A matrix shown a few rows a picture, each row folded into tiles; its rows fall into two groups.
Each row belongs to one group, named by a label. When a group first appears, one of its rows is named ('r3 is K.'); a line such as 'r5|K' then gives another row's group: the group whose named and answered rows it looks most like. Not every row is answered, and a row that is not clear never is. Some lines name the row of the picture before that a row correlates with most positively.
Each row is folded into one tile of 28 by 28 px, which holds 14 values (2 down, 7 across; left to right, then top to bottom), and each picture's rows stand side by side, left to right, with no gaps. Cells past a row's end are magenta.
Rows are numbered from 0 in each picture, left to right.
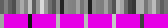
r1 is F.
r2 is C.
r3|C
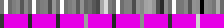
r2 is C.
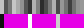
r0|F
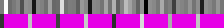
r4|F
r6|C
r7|C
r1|C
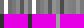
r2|C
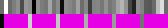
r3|C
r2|C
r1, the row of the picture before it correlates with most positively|2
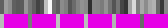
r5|F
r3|C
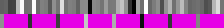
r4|F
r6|F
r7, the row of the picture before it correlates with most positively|1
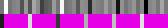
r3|C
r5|C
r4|C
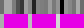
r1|C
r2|C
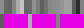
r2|F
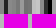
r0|C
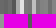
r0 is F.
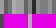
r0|F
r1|C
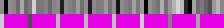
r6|F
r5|C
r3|C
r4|C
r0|C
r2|C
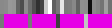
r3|C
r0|F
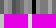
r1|C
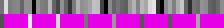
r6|F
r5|F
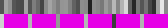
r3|C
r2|F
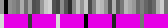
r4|F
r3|F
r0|C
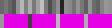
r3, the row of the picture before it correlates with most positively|2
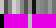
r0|F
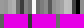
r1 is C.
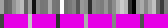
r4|F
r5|F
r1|C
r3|C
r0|F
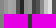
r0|F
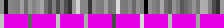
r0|C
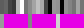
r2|C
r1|F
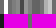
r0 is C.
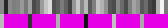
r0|C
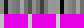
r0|C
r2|C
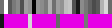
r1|C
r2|F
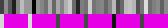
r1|C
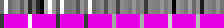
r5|C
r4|C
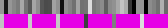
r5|C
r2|C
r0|C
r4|F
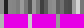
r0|C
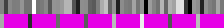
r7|C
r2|F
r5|C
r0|C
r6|F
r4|C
